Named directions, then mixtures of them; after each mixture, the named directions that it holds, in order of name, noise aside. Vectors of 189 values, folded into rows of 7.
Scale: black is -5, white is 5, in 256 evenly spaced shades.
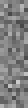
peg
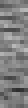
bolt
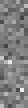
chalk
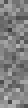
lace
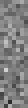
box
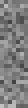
lace, peg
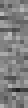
bolt, peg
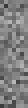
lace, peg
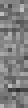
bolt, peg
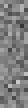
peg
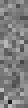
box, lace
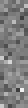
chalk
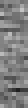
bolt, peg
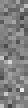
chalk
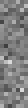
chalk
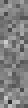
box, lace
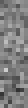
bolt, box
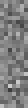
peg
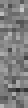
bolt, peg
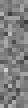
box, peg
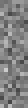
box, peg
